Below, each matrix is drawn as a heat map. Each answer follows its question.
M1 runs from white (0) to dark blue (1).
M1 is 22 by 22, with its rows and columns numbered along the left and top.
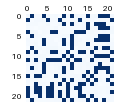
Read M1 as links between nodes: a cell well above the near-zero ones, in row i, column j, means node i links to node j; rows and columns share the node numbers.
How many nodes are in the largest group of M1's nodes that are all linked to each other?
2
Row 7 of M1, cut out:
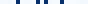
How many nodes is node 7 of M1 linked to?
4
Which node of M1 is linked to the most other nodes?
node 11
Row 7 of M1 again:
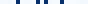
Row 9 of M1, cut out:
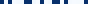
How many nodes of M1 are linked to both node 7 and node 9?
0
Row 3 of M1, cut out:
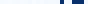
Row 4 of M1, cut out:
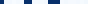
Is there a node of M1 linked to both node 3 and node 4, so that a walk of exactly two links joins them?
no
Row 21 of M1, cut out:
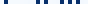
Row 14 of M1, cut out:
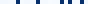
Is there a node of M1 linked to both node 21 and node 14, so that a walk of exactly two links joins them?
yes
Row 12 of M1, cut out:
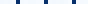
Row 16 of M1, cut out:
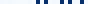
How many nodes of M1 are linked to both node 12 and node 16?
1
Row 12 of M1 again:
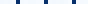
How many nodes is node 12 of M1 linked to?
3
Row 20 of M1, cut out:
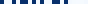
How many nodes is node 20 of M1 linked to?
9
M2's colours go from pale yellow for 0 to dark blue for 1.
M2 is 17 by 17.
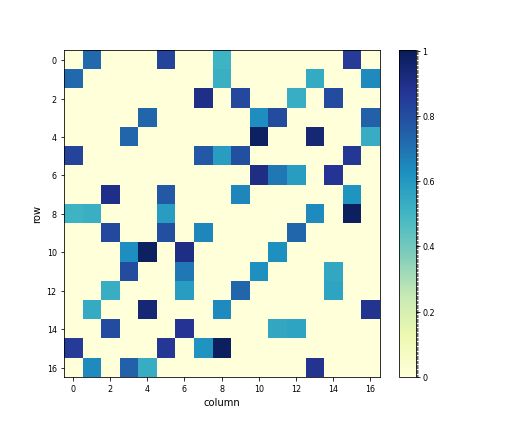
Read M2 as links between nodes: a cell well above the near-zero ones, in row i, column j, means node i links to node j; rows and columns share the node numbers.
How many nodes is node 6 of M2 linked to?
4
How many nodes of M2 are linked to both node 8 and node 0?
3
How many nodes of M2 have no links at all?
0
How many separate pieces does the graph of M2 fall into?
1
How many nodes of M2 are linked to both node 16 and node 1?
1
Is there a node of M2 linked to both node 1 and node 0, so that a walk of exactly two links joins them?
yes
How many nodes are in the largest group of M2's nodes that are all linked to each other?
4
